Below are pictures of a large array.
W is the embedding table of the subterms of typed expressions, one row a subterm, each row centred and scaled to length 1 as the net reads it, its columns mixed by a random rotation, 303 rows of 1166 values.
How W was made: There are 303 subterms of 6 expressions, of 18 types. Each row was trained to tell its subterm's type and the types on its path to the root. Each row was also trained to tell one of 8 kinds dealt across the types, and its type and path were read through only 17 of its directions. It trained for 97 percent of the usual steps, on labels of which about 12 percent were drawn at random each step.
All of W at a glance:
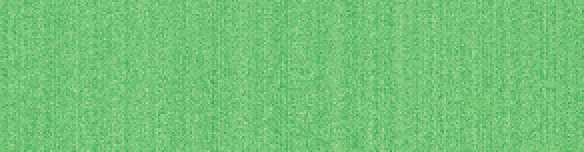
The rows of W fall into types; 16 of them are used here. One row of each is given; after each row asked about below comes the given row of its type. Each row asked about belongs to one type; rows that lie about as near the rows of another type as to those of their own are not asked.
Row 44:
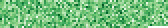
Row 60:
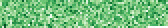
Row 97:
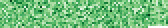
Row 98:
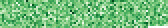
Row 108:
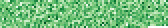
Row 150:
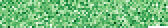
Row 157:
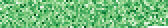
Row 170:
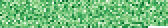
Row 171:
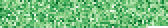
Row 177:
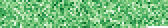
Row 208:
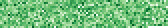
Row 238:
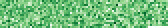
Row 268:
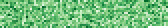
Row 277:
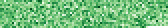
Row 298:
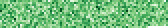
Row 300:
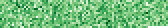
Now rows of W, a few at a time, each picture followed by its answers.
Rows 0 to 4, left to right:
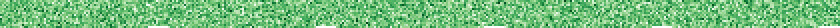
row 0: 170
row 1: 157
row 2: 171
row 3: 177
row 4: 108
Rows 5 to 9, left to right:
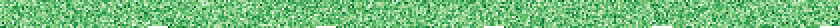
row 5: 238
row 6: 300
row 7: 238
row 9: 170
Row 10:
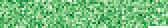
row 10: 98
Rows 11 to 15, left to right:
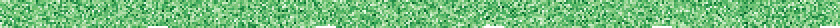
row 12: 97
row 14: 44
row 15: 97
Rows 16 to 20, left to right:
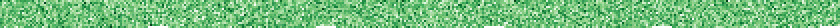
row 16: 177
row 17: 157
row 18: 177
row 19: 97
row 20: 300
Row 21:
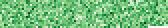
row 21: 268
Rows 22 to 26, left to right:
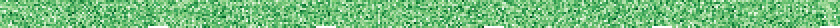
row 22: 97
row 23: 157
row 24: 97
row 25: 268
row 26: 298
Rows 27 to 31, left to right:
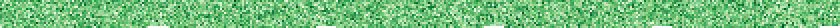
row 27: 277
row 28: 170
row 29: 277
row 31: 177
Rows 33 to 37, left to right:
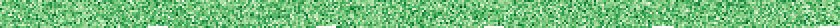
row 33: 300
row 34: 157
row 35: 238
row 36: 97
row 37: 171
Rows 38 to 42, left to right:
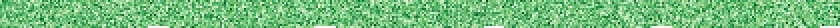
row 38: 300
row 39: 171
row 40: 98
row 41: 277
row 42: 177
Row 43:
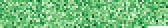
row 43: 277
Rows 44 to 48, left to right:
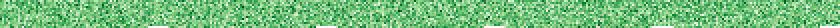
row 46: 170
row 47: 277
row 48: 170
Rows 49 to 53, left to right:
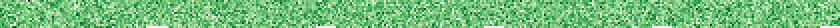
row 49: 300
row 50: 238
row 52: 298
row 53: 170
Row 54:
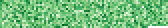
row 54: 268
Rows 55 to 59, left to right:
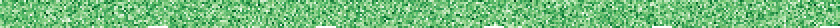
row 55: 277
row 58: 108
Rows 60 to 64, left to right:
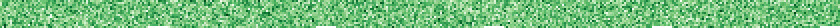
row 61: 44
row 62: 171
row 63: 298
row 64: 108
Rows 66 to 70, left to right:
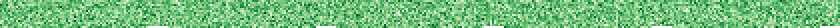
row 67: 208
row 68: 60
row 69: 300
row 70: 208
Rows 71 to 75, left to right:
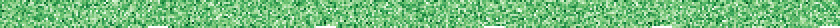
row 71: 171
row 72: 60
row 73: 150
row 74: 298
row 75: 108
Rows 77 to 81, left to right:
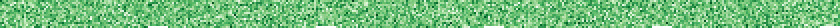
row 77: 238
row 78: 60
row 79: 298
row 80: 238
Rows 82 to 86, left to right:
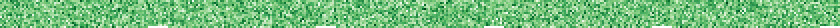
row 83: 208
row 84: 157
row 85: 300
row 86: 177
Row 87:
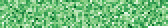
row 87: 268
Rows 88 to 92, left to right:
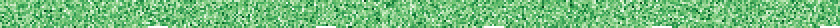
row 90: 300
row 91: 177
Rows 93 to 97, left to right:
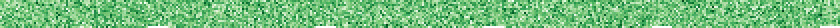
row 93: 157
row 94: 277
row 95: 60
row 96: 44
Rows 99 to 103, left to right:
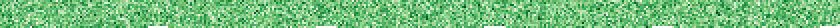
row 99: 150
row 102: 277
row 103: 157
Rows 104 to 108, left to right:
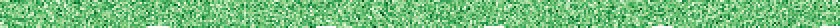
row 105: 277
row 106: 108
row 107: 157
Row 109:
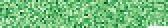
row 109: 44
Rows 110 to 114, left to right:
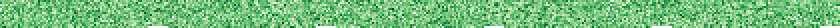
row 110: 238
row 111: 177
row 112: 97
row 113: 60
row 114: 157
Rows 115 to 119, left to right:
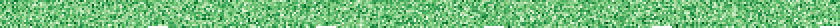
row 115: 238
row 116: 300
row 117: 238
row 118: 60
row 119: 60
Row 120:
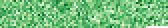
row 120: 177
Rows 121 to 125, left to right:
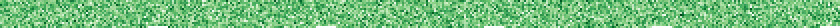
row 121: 208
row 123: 97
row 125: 97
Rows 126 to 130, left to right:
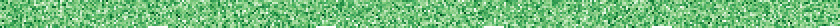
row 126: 268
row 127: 157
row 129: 268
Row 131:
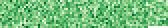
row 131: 170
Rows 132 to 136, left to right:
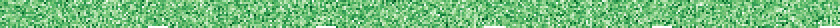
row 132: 177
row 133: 44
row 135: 170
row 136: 238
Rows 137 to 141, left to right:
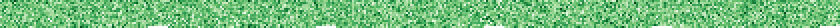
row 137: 97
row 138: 97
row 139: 98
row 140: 277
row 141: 97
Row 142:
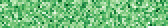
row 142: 177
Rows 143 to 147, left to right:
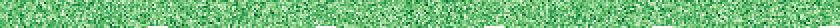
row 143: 60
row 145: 97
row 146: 108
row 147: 277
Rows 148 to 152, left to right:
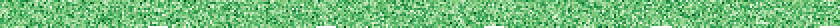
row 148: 98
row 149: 298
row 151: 60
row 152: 108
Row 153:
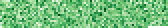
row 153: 44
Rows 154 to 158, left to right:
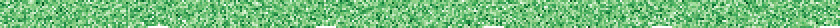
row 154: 298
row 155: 157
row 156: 171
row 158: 108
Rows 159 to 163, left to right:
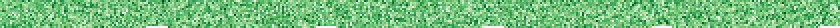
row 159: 60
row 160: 60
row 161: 171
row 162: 171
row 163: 268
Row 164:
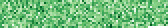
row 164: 177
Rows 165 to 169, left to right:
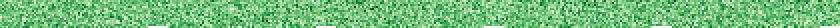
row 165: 177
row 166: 44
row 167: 171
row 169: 108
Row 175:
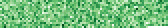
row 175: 60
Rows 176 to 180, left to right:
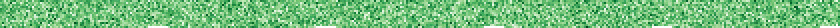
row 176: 238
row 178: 277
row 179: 97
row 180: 97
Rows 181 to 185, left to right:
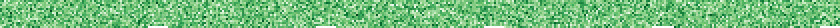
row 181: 150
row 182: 277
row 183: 108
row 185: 170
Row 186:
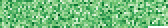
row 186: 268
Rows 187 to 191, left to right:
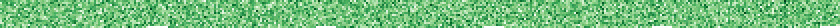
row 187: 268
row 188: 98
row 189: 300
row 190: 298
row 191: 98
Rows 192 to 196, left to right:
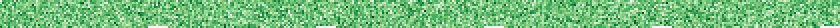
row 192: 98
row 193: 208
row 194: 98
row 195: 171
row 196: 268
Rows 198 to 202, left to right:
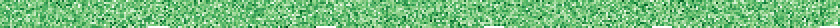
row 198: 171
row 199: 150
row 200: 44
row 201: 208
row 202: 268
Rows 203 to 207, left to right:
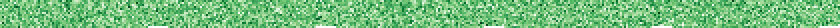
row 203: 177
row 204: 238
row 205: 177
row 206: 277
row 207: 177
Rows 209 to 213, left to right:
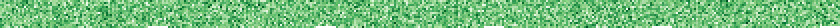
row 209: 157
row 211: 98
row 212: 97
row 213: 238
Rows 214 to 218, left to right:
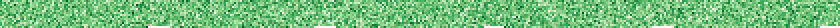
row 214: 170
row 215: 277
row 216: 238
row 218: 44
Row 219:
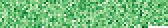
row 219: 98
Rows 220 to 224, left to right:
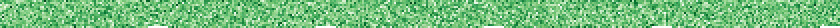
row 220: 157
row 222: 208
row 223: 277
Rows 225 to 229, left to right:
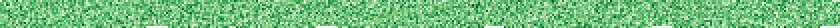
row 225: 60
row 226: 268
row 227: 170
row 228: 238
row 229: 150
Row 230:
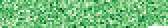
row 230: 157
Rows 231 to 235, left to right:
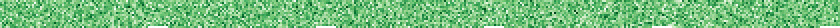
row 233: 208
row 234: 98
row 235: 44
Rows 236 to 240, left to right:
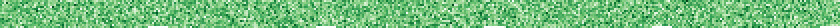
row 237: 44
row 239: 150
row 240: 97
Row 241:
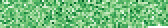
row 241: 298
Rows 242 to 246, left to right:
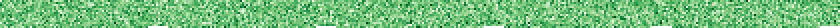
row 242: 150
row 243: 208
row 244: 171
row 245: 60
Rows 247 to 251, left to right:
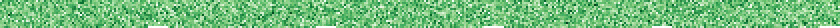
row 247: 97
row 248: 108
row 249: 298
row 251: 171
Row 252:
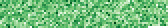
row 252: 150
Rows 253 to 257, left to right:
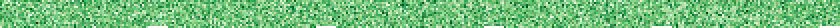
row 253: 277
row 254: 97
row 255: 150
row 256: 268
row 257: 60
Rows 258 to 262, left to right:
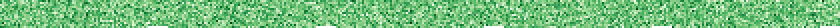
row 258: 238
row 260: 238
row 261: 300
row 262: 98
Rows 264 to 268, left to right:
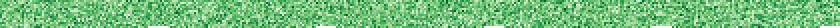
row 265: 238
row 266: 108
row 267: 238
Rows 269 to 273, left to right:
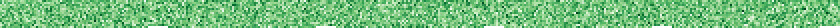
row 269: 44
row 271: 277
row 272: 298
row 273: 268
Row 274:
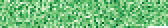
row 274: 108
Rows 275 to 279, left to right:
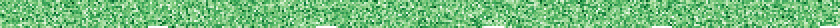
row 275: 170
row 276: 97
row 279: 157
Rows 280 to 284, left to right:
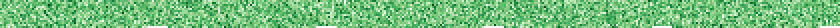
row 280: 108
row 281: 208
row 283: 268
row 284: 60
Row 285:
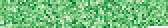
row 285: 208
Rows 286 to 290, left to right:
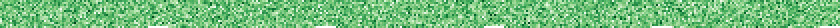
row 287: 298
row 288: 98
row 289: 60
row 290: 108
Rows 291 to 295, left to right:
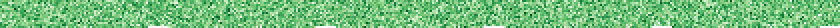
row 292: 298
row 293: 268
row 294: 268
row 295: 300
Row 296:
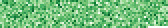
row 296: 268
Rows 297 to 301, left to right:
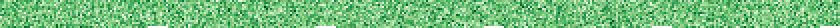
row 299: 238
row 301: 171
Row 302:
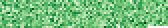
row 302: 300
